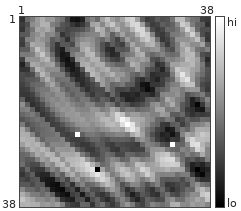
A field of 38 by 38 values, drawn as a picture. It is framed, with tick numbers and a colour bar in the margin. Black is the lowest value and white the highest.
Rings: centred on the top middle. Grain: diagonal, down to the right. Lone odd cells: 3, 2 higher and 1 lower than their neighbours. Slope: none.
